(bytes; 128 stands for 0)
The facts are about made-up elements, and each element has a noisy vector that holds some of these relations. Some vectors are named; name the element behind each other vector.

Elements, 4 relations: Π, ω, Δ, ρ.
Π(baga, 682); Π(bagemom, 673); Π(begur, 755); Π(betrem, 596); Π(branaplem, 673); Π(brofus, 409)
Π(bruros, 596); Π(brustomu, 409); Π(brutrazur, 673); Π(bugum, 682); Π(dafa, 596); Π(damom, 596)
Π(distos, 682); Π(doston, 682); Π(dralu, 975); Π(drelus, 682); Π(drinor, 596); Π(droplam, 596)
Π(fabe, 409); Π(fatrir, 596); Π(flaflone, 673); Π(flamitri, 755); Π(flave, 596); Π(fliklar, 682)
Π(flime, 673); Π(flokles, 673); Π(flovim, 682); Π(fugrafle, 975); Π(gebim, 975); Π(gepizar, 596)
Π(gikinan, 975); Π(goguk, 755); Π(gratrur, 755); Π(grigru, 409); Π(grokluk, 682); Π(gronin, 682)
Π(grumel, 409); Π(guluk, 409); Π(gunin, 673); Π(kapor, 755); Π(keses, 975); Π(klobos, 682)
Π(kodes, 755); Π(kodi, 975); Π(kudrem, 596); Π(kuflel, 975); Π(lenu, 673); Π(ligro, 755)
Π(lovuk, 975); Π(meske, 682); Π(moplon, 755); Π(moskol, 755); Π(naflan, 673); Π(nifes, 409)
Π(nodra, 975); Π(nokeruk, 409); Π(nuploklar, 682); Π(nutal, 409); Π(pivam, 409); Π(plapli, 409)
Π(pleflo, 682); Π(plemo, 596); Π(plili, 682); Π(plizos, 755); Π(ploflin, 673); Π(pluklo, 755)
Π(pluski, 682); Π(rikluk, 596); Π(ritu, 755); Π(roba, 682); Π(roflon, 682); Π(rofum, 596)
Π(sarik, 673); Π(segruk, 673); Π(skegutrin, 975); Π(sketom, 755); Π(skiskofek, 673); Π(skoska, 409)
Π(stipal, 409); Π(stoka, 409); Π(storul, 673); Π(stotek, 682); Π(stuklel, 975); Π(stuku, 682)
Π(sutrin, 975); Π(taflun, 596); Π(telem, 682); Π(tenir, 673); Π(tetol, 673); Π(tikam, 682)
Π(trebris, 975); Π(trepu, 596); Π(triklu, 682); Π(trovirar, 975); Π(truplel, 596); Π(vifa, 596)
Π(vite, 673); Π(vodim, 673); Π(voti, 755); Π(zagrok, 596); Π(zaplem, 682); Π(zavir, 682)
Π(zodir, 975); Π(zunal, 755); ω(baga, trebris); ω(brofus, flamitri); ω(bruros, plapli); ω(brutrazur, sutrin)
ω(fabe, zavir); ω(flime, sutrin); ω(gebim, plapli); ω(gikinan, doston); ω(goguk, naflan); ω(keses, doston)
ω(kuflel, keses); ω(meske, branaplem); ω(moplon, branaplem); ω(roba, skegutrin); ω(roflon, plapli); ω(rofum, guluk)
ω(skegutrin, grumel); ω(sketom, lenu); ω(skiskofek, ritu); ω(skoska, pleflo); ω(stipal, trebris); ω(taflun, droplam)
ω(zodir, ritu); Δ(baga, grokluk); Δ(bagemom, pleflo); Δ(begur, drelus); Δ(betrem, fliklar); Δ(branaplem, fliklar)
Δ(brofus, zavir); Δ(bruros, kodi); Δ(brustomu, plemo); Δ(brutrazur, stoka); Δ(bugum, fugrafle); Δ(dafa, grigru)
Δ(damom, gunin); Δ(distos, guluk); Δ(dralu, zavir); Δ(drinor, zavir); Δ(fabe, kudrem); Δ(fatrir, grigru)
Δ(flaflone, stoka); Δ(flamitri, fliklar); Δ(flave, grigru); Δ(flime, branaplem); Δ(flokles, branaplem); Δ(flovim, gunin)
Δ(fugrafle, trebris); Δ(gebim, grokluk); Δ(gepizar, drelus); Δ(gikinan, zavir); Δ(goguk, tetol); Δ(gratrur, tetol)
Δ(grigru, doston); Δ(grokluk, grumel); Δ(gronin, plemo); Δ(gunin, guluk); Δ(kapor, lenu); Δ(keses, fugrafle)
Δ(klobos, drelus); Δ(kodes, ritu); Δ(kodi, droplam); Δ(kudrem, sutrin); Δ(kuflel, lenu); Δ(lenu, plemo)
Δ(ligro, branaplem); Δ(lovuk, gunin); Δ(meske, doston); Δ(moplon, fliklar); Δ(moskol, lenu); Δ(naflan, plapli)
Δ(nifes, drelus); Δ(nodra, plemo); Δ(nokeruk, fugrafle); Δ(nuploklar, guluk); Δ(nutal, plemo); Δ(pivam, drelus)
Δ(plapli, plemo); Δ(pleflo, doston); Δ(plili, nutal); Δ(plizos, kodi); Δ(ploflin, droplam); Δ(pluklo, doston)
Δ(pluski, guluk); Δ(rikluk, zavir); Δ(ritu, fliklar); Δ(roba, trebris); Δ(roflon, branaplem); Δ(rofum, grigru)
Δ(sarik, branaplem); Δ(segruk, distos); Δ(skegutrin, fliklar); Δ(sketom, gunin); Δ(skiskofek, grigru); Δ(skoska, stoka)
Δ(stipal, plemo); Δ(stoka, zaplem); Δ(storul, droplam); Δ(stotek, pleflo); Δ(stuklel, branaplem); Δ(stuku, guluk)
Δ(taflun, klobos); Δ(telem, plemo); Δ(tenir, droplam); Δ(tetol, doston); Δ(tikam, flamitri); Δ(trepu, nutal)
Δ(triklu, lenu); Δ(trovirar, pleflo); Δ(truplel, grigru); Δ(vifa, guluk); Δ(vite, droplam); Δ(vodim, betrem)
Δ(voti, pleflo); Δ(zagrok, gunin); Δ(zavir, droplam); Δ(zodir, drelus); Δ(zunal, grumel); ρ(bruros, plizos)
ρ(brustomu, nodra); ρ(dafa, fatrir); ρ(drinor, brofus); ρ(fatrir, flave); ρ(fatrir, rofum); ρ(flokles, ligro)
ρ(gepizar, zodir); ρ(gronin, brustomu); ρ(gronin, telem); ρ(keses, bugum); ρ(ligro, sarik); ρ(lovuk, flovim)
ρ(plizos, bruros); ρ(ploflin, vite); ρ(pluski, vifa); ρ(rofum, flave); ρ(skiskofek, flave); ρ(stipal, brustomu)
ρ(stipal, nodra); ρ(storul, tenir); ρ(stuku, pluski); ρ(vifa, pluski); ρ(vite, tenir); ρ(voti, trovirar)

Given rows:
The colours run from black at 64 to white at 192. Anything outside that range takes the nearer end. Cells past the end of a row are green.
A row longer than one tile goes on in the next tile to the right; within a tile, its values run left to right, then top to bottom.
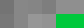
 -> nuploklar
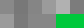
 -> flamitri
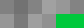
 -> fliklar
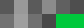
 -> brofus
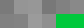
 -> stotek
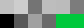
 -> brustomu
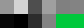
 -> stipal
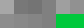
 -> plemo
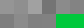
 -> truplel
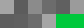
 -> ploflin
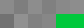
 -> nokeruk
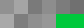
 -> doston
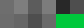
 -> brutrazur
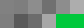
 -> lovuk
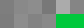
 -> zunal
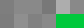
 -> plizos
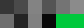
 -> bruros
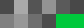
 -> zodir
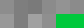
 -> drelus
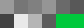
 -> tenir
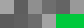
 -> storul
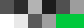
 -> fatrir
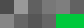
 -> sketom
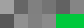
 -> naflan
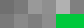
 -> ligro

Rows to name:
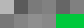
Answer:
gunin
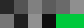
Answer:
gebim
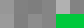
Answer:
begur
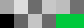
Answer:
telem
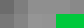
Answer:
tikam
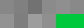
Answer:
zavir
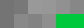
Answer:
stuklel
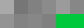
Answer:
kudrem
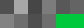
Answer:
kuflel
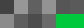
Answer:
skegutrin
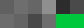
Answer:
flime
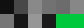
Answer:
roflon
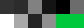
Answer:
skiskofek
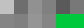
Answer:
tetol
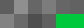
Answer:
taflun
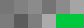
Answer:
stuku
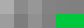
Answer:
grigru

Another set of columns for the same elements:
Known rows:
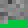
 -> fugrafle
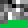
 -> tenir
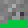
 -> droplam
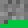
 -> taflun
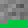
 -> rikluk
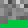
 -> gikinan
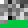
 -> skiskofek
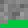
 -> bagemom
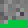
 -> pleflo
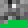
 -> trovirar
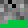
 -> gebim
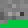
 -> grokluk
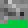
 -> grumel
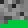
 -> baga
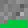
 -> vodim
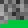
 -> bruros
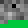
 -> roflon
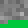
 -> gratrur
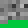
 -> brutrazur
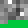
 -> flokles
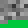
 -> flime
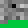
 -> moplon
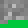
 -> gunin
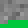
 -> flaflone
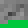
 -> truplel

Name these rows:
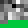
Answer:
vite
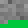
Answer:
dralu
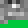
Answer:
ritu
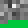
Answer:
sarik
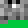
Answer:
zodir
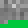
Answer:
nutal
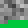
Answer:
branaplem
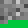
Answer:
doston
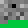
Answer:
meske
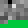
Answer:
nodra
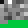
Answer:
stipal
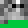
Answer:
vifa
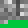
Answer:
lovuk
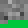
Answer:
fliklar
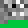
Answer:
keses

